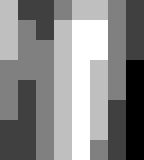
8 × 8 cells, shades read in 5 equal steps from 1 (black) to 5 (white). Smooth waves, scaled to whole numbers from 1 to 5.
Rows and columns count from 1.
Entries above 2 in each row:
5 6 7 7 6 5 4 4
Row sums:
24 28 29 26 25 24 23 22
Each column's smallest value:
2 2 2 3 4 3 2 1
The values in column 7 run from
2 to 3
